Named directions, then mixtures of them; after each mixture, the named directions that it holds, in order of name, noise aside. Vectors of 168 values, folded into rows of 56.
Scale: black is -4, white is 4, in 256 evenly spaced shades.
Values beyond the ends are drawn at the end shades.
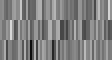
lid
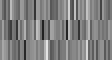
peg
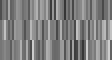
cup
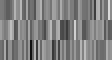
lid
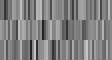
cup, lid, peg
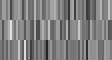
lid, peg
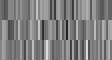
cup, peg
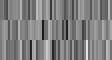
cup, lid, peg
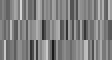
lid, peg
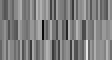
cup, lid, peg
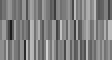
cup, lid, peg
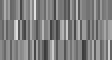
cup, lid, peg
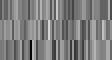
cup, lid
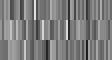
peg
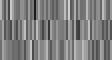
cup, peg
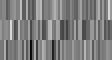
lid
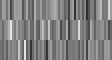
lid, peg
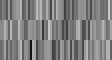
cup, lid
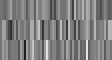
cup, lid, peg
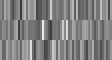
cup, lid, peg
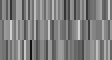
cup, lid, peg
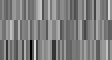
lid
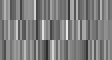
lid, peg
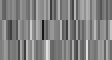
cup, peg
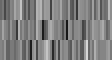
cup, lid, peg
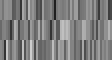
lid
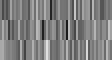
cup, peg
